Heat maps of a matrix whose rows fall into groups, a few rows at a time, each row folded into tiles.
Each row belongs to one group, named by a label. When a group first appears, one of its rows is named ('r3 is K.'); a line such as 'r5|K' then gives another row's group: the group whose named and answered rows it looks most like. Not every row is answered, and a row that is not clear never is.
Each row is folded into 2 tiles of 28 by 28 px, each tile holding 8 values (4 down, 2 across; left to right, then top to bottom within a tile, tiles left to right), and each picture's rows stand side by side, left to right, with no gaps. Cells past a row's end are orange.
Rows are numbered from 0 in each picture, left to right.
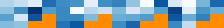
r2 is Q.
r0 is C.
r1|Q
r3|C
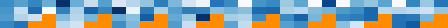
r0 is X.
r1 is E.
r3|C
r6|C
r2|C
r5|Q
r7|Q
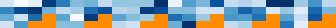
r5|E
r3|Q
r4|C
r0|C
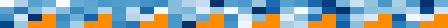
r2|X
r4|E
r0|C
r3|Q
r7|X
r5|E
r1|C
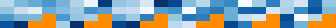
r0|Q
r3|E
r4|X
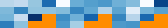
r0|C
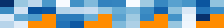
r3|E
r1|Q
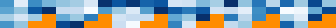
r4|E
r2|E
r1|Q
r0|E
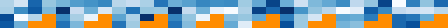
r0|X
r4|E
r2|C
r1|X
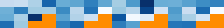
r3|X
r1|X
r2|X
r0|C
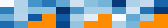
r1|X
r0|C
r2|E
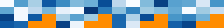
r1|E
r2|C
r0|Q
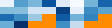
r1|C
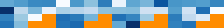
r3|X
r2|Q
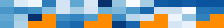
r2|X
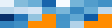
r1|C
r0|Q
